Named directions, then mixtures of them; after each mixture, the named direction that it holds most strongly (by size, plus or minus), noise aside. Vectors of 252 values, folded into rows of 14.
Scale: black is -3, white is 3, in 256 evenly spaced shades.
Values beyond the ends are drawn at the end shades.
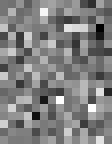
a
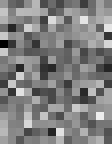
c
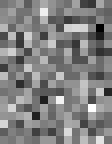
a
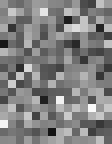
a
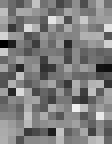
c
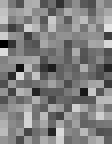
c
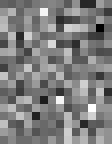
a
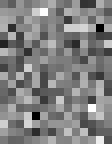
a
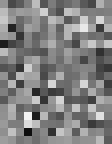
c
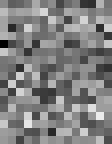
c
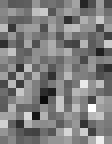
a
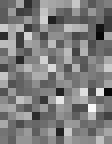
a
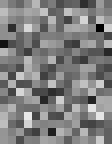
c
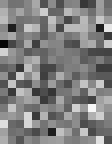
c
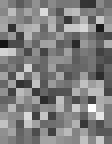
a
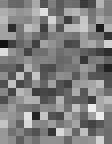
c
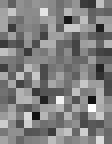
a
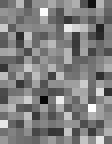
a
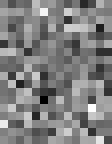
a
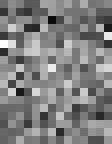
c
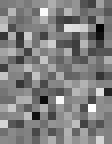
a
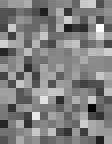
a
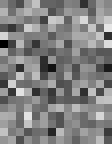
c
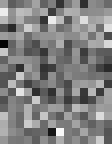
c
